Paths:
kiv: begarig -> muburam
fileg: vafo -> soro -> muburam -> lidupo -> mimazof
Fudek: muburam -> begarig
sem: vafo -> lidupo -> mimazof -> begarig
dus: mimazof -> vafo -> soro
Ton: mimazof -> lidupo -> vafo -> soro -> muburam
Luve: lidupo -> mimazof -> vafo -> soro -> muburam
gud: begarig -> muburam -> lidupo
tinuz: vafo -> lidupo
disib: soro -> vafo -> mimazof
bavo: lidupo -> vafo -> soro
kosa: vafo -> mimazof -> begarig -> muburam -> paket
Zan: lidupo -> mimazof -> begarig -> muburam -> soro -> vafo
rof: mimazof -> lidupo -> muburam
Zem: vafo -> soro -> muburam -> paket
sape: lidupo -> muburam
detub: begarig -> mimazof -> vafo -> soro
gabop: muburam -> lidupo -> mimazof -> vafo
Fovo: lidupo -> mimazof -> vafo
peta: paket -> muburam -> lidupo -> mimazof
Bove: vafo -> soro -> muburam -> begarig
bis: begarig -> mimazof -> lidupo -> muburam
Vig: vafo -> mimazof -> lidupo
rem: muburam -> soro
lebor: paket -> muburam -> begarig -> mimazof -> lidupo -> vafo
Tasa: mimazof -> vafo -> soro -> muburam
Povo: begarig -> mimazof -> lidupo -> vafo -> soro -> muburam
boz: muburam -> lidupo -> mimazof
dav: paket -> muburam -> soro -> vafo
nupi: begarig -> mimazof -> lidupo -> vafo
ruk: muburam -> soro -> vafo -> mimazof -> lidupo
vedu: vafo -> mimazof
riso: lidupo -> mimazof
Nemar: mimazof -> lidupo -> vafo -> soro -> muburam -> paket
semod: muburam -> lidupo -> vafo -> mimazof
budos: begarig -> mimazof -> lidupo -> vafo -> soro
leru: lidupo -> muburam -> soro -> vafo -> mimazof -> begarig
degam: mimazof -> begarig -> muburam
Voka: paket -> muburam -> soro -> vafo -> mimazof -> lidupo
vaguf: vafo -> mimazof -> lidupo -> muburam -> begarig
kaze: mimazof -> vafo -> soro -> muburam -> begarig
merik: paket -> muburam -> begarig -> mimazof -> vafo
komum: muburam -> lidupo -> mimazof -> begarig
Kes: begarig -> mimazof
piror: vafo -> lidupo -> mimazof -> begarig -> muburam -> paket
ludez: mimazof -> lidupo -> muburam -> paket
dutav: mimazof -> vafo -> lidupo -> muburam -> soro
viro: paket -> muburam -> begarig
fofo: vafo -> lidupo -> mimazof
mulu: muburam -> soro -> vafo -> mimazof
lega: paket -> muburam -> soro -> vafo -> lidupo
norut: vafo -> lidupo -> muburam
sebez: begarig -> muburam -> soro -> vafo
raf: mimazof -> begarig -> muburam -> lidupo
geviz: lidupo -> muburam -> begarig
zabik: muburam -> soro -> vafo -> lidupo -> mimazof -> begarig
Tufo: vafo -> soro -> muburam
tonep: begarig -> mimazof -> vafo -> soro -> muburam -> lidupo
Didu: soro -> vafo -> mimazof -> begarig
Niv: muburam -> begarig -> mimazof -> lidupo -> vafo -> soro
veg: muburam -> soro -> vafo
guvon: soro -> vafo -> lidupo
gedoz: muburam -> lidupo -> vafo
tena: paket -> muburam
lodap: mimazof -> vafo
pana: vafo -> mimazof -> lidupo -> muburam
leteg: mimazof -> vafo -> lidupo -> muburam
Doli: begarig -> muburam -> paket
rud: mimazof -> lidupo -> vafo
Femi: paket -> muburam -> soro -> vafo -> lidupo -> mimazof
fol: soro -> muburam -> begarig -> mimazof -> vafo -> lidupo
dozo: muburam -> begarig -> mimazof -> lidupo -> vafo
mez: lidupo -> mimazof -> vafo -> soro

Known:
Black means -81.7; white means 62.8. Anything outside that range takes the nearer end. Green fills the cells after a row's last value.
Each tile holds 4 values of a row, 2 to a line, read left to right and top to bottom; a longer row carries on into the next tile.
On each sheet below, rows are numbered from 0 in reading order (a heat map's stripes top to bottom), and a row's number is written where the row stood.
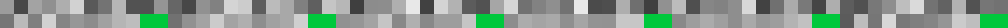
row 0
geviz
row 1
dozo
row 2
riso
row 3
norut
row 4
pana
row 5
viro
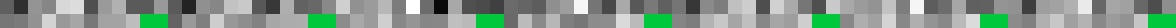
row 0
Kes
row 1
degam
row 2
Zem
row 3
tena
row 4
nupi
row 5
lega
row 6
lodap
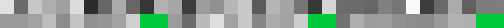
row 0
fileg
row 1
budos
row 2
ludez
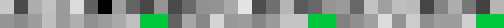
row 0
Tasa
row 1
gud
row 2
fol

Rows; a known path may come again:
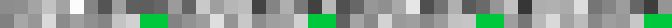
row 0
dav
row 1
fol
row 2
gud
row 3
dus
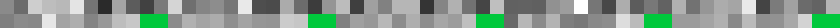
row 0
sebez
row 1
norut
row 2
vaguf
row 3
tena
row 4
Femi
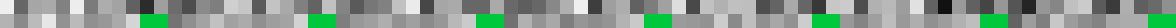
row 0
bavo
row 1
dozo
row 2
boz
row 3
peta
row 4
leru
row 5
Tasa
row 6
degam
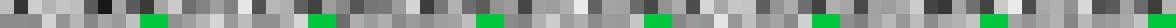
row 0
kaze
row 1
tinuz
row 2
piror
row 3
lodap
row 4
Zan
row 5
Povo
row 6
Luve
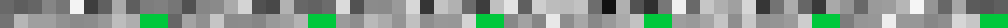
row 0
ludez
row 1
kosa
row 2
fofo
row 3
Bove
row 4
fileg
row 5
rem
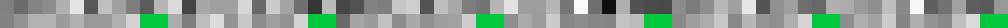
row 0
gabop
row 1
mez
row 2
lebor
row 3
Zem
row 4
Voka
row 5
lega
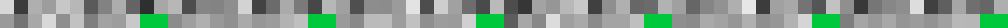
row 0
Didu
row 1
pana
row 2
rud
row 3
raf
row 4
semod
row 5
rof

